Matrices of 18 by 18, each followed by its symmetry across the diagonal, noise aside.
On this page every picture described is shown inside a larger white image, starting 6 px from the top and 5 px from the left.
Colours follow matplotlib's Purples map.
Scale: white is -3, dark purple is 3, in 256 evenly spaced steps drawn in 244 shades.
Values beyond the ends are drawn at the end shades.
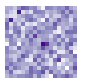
symmetric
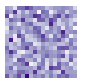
antisymmetric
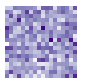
neither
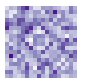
symmetric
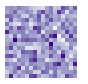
neither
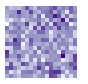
neither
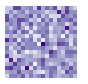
symmetric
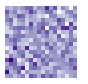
antisymmetric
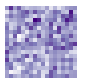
antisymmetric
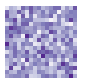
neither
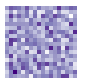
antisymmetric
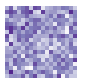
symmetric
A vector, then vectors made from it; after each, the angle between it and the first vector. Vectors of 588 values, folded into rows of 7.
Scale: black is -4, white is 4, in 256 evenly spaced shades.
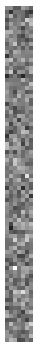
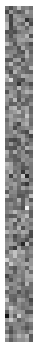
partly opposed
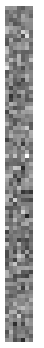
orthogonal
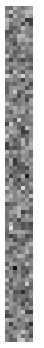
nearly opposite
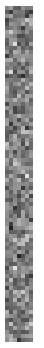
nearly parallel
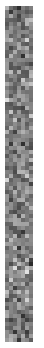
partly aligned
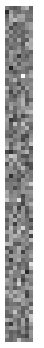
orthogonal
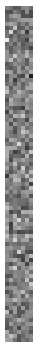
partly aligned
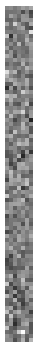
orthogonal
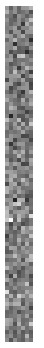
orthogonal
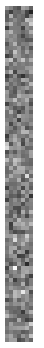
nearly parallel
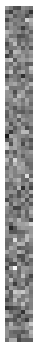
nearly parallel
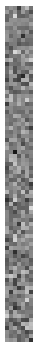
partly aligned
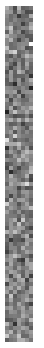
orthogonal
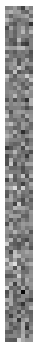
partly opposed
